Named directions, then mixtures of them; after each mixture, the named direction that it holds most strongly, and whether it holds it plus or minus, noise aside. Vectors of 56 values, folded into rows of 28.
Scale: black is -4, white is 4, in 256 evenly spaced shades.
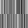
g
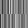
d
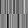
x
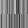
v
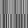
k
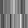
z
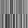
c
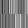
d, plus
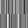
x, minus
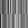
d, plus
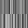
c, minus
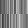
v, minus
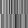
d, minus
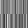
k, plus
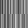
d, plus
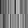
v, minus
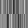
x, plus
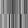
z, minus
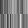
z, plus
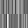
x, minus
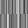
x, minus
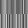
k, minus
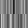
z, minus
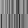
v, plus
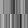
z, minus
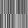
k, minus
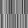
k, minus
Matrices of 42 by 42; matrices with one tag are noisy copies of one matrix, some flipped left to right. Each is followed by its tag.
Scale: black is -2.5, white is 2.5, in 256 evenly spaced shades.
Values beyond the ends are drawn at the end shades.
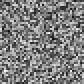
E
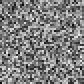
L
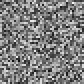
E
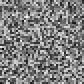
L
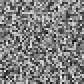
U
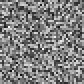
E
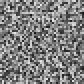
U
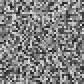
U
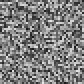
E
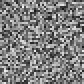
E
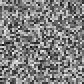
L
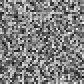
U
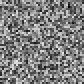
L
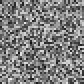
L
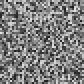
U
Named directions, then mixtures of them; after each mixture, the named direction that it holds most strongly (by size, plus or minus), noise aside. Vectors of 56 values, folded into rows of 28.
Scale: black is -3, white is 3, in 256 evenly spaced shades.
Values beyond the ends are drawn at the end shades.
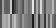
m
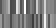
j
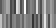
j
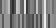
j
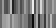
m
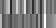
j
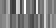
j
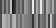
m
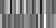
j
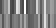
j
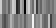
j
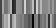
m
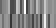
j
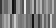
m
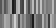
m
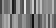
m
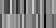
j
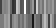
j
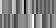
j
